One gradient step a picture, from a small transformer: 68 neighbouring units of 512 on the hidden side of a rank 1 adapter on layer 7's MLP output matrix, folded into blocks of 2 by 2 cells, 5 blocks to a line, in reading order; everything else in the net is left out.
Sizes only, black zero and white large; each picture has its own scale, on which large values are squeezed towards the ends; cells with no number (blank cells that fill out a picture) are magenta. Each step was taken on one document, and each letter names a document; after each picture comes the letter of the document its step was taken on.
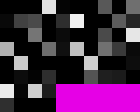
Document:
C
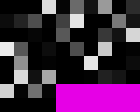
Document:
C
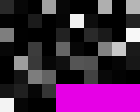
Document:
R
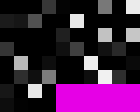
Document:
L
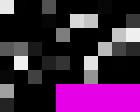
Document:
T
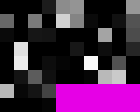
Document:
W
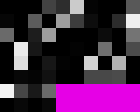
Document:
W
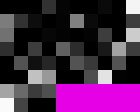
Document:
R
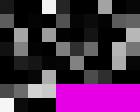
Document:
R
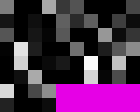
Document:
T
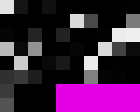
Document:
T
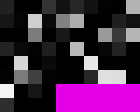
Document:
C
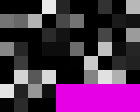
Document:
L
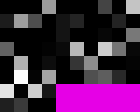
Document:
L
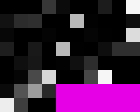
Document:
R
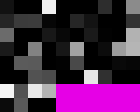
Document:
R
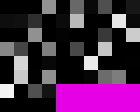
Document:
C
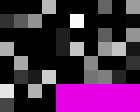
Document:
L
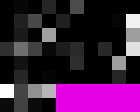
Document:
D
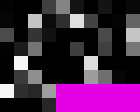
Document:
W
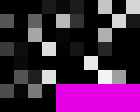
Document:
C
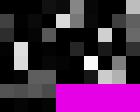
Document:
W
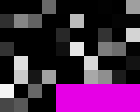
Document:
L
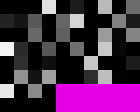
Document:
C
